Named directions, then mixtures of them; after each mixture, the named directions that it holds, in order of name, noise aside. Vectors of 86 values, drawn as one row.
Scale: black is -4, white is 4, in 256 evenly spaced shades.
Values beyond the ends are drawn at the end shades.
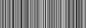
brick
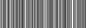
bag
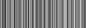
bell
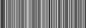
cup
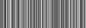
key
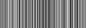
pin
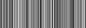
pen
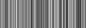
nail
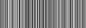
pin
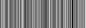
bag, cup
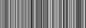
nail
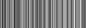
bell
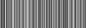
brick, cup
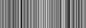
brick, pin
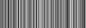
key, pen, pin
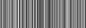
bag, pen, pin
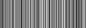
brick, cup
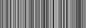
bag, nail, pen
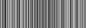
bell, key, pin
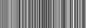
brick, pen, pin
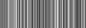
cup, nail, pin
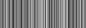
brick, nail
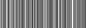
bag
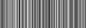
cup, pin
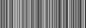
cup, nail, pen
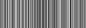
key, pin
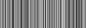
brick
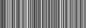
cup, key, pin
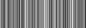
bag, cup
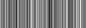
key, nail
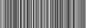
cup, pin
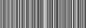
bag, pen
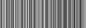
bell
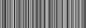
bell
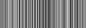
pin
